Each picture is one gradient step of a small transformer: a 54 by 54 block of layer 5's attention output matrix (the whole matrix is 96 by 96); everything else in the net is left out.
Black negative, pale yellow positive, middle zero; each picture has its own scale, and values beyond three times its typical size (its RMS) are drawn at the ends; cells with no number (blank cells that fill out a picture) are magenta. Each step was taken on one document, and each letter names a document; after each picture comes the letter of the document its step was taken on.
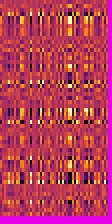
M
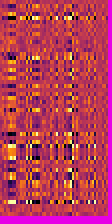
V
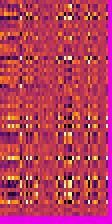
V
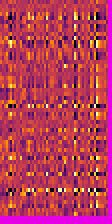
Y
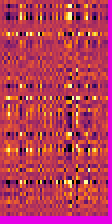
V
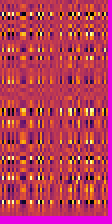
M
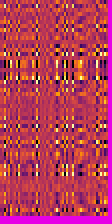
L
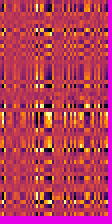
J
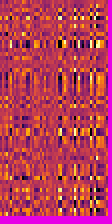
Y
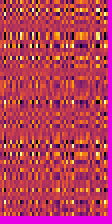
L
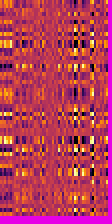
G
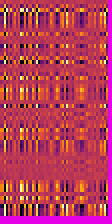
L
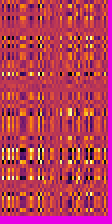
M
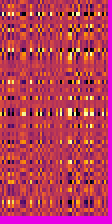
M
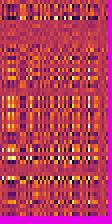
V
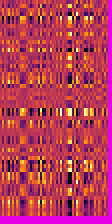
M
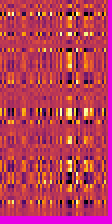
M
